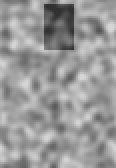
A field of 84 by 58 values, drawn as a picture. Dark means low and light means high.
Grain: blotchy. Ninth with the lowest average: top middle. Stripes: none. Odd patch: lower, in the top middle. Roughest part: top middle.
